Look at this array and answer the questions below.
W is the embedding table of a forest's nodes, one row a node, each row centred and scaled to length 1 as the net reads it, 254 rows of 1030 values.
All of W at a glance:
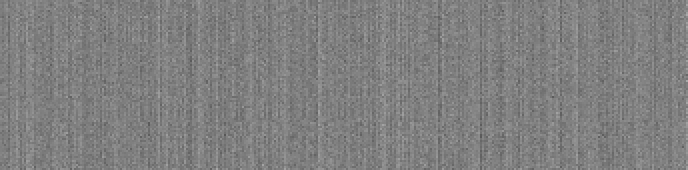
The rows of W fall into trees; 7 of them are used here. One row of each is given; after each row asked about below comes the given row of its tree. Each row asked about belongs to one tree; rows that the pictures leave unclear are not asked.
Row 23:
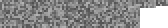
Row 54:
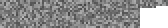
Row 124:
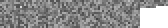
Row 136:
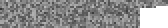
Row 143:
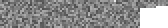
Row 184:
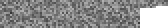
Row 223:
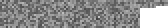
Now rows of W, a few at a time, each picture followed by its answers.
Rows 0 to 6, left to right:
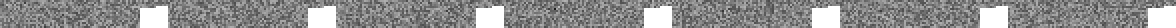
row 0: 223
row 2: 23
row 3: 143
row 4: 54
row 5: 223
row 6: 54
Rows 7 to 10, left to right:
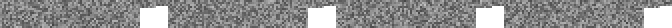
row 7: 23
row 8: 223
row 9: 23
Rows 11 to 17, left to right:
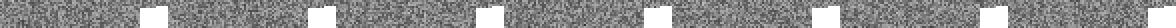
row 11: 23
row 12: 23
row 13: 136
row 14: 143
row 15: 184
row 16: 23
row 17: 23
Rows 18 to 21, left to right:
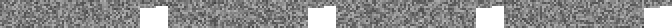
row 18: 223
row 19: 184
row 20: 223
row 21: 184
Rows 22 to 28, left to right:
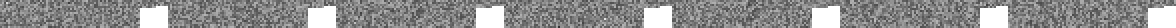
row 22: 54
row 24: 223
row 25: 223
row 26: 223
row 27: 23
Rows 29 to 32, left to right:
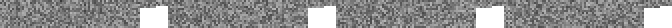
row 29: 54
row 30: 184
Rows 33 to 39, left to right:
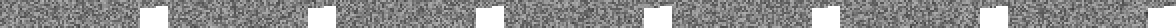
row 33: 223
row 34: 23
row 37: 54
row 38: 23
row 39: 223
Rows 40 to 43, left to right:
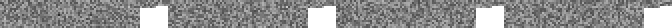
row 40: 184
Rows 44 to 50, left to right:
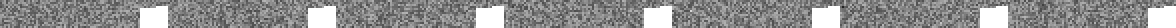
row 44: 223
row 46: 136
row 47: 54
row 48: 124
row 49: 223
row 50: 23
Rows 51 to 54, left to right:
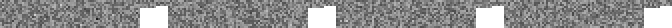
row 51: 223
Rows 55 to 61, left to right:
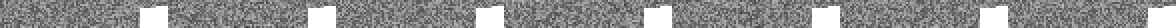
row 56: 184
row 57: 223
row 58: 136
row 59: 223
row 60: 223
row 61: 223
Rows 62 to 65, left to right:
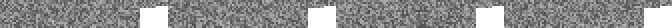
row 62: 223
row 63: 124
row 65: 54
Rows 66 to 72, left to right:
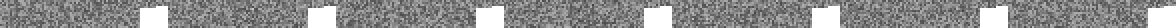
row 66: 54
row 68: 143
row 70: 136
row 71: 54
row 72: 54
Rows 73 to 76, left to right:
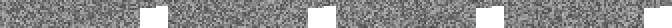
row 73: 54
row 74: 223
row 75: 23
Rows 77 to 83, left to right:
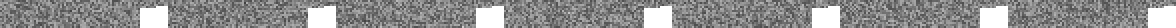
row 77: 124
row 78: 223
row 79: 184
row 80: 136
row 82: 223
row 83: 54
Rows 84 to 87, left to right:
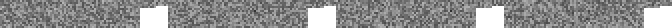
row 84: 184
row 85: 54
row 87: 54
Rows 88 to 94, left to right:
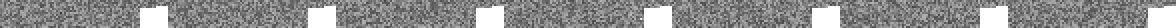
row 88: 54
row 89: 54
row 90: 54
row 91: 23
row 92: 23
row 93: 184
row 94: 223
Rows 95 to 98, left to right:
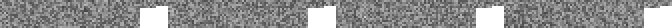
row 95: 23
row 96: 54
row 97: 54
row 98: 124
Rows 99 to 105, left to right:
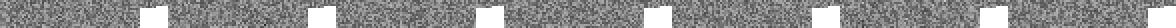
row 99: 54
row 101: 223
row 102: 23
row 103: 184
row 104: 23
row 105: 23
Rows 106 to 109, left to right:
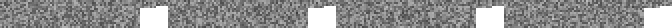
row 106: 23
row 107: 124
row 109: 54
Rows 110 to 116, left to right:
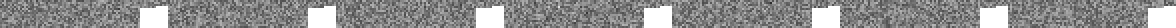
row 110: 223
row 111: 124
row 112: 54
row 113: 136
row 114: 54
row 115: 184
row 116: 23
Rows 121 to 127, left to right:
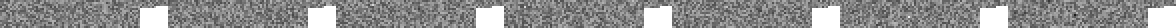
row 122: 184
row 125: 143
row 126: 124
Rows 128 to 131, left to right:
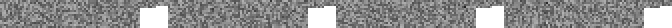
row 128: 54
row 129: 23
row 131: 124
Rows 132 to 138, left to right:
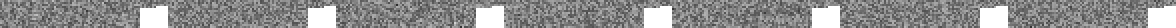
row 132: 136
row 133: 54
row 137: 223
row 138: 54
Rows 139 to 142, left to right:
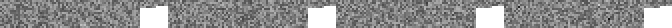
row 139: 124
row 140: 223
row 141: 223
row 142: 223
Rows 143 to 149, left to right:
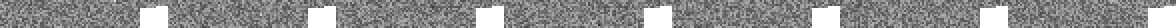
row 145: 54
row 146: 54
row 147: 23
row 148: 124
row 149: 184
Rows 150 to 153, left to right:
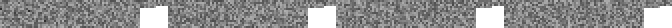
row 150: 23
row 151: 184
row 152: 54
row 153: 223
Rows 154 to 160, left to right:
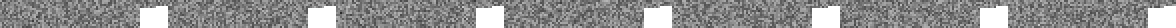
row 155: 23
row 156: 23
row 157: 223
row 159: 124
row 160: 136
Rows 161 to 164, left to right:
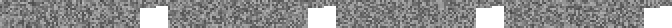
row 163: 223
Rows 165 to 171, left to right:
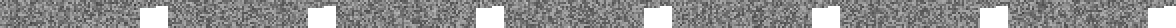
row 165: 54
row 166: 223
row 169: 23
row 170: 223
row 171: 23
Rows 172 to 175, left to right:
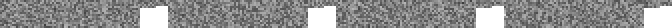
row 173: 23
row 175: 23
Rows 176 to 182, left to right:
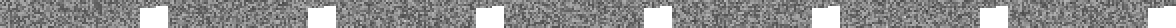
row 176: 54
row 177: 223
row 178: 23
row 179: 54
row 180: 136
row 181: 54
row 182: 23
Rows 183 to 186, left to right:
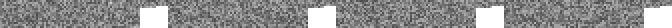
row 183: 184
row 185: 223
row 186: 184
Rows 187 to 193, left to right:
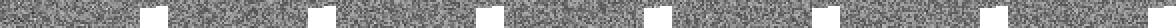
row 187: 184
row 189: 223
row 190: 54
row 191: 143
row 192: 54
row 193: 184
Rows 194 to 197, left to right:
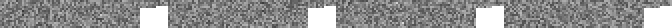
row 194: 124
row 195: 54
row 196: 223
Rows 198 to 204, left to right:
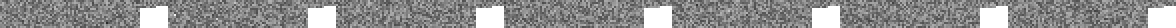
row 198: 23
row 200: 184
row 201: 184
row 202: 184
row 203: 184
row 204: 23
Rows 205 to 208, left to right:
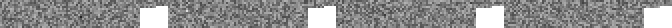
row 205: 23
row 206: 23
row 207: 223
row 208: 223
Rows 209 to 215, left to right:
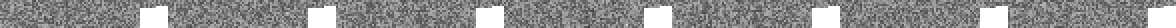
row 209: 23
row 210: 54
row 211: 23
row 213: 23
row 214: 223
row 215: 54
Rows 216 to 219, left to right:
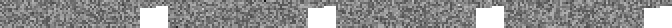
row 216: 184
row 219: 23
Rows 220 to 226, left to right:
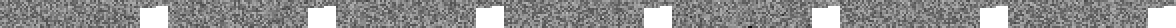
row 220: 184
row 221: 23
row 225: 184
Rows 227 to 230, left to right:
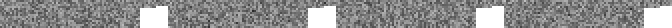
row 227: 23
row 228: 54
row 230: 143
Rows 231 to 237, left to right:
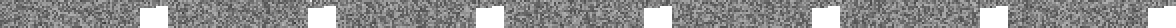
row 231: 124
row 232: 54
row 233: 23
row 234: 23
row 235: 54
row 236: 143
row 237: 124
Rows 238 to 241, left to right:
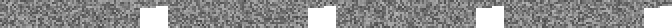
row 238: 223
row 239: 184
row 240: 124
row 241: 223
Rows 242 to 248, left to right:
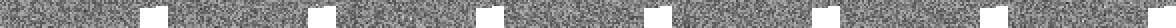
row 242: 54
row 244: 124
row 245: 184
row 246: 143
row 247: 184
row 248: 143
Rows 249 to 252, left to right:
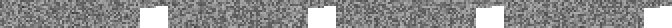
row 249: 223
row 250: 23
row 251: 223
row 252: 54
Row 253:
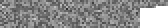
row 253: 124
